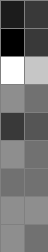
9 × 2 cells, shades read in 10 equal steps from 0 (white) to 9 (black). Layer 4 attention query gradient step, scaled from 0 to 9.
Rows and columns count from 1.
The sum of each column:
45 46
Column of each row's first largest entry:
1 1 2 2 1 2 1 1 2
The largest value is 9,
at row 2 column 1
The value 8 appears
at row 1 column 1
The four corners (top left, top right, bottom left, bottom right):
8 7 4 5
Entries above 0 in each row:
2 2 1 2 2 2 2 2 2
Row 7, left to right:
5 5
